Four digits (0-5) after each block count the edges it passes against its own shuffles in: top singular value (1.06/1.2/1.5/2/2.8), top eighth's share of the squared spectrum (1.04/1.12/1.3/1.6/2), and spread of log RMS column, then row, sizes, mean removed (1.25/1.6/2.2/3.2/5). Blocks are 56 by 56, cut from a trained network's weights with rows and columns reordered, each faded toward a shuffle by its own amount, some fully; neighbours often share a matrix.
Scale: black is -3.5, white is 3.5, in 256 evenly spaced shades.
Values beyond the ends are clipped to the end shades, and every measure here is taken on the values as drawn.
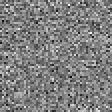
3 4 2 1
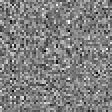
3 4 2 1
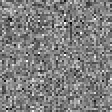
3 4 2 1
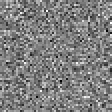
3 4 2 1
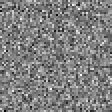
1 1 0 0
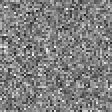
2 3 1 0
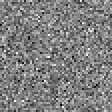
0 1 0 0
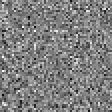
3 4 2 1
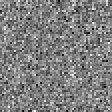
0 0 0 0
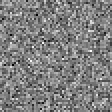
0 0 0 0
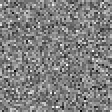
1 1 0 0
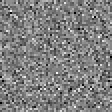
1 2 0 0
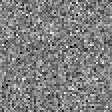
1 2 0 0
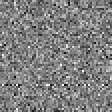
2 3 0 2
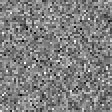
0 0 0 0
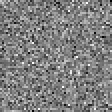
1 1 0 0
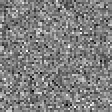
1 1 0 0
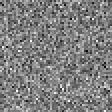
1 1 0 0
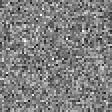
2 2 1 0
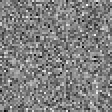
2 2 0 1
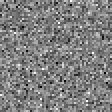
0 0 0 0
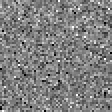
0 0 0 0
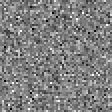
0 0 0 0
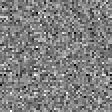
2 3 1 1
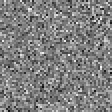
0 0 0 0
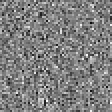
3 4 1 1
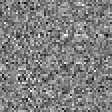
3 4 1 2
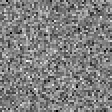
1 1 0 0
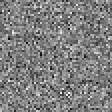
3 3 1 1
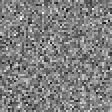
1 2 0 0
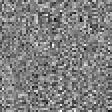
3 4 2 1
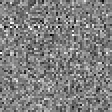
3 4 1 2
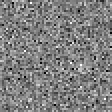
1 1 0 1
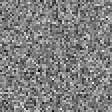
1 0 0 0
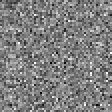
3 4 2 1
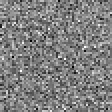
1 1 0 0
